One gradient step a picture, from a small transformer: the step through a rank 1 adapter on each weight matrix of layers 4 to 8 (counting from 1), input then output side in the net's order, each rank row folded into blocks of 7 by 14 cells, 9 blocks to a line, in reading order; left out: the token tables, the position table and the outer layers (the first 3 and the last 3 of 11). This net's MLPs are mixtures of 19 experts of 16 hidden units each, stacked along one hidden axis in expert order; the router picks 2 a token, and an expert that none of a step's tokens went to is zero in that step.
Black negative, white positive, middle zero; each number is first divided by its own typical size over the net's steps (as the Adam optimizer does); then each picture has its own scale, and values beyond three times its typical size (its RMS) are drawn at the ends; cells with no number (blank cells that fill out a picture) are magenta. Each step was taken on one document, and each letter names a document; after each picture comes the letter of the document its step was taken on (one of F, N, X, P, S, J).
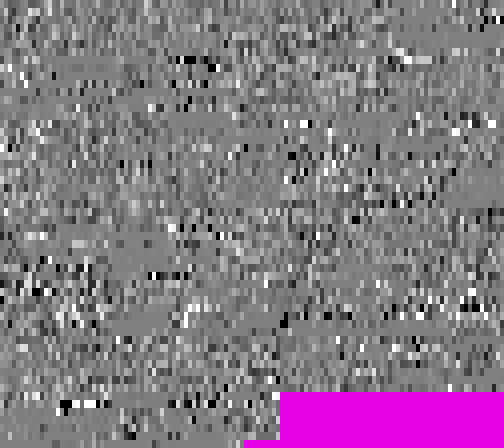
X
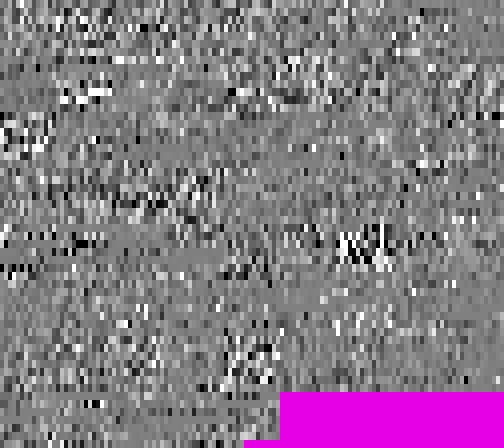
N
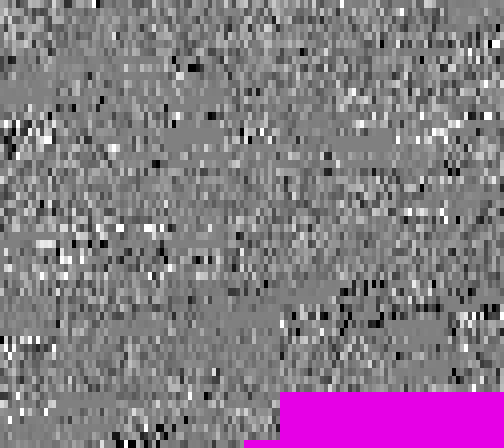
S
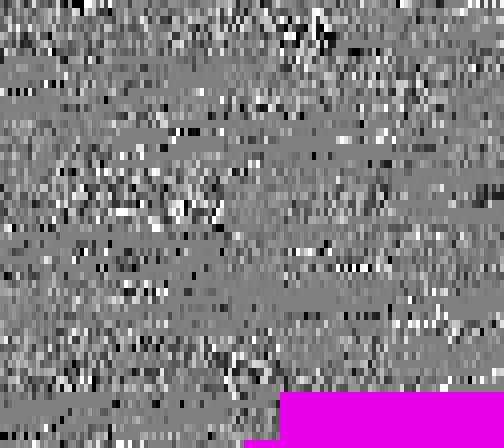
N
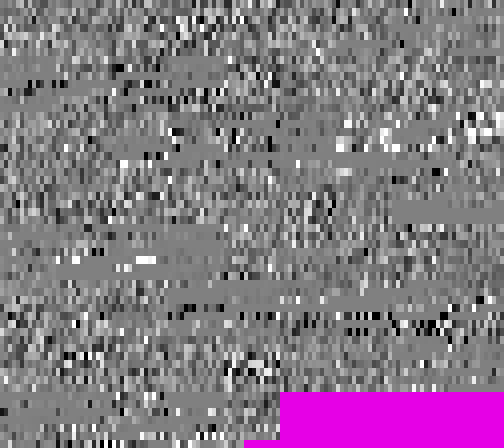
N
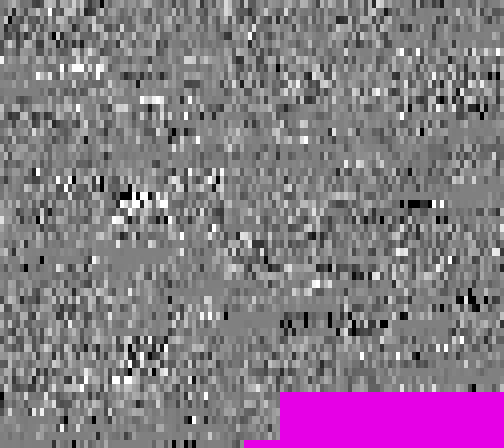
X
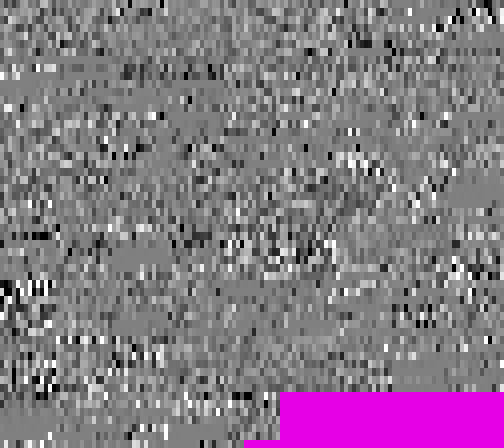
X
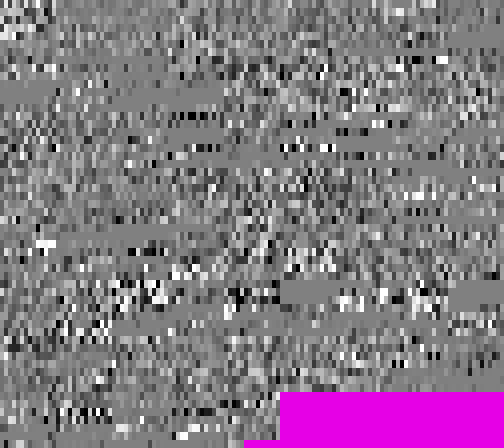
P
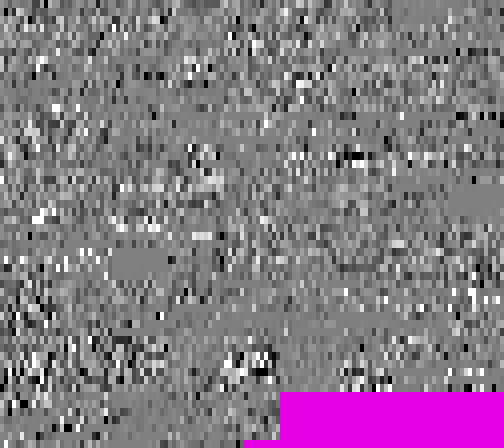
X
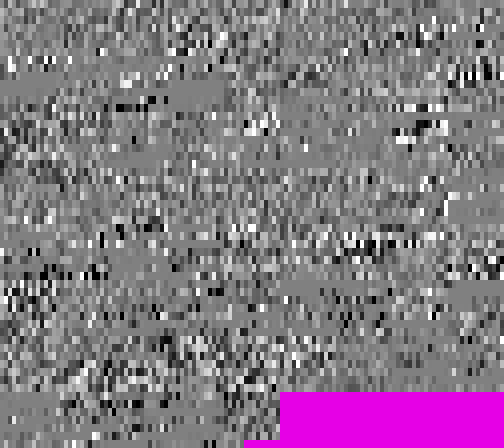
P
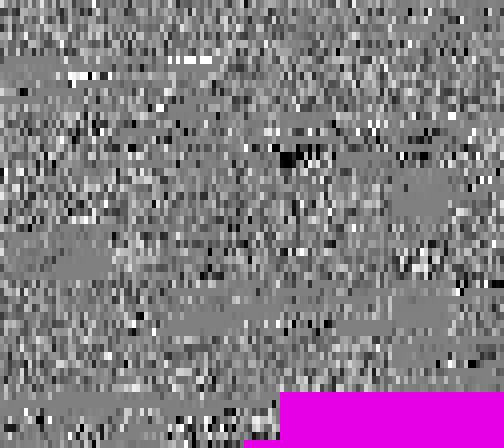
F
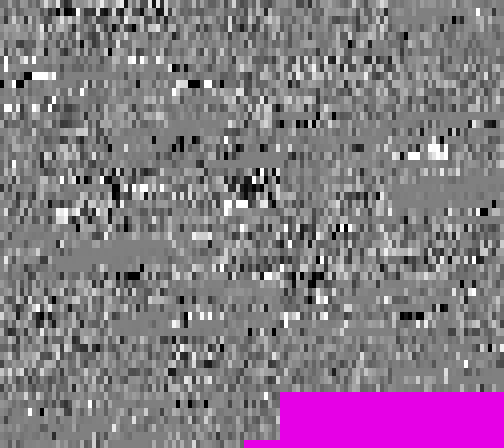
X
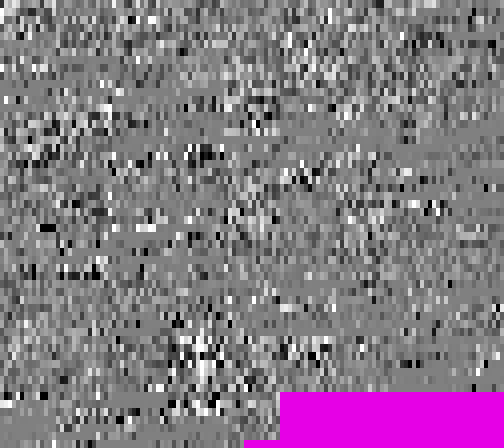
P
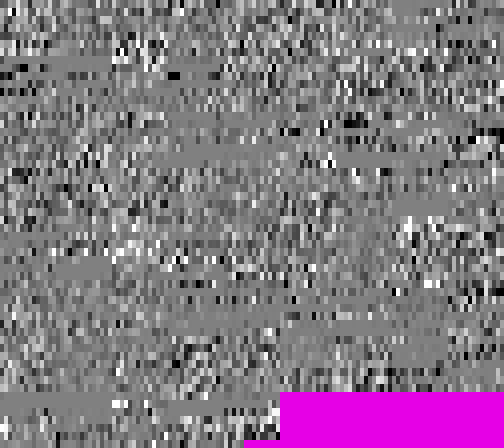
F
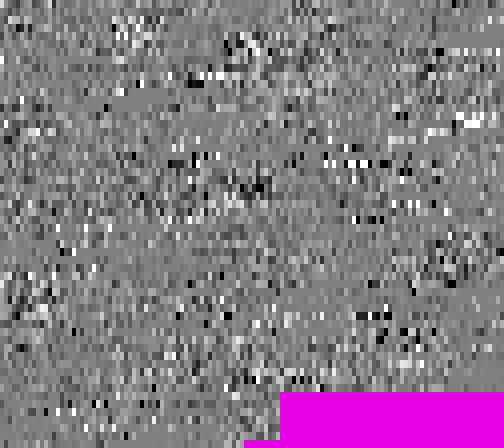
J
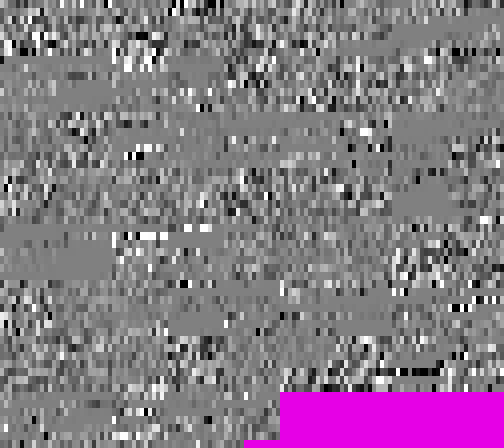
F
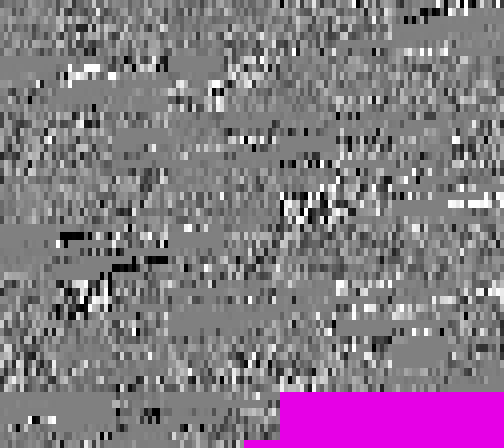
F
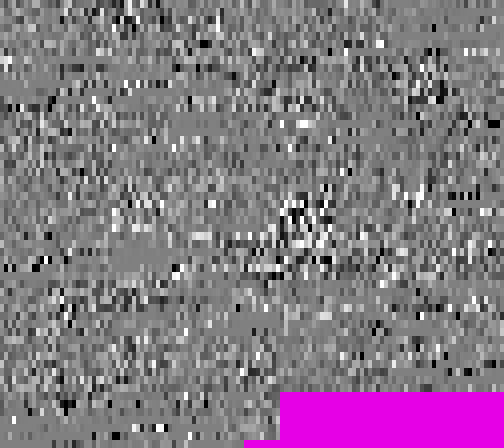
X
